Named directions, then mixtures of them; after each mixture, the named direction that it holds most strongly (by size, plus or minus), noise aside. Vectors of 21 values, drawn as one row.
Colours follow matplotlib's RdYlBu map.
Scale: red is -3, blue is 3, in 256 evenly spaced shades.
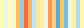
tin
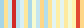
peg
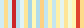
peg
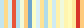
peg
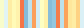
tin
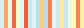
peg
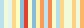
tin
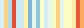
peg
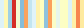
peg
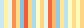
tin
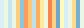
tin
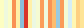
tin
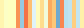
tin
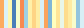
peg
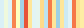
tin
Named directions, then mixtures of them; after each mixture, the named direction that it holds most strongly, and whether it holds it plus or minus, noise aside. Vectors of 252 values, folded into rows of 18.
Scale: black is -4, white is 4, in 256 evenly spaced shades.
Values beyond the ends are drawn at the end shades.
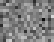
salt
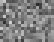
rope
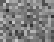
rope, minus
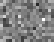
salt, minus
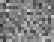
salt, plus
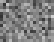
salt, plus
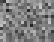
rope, minus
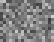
rope, plus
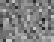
salt, plus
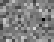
salt, plus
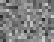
salt, plus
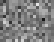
rope, minus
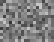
rope, minus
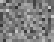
salt, plus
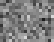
salt, plus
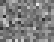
rope, minus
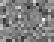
salt, minus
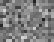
salt, plus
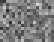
rope, minus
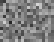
rope, minus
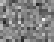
rope, plus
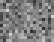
salt, plus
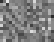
salt, minus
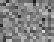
salt, plus
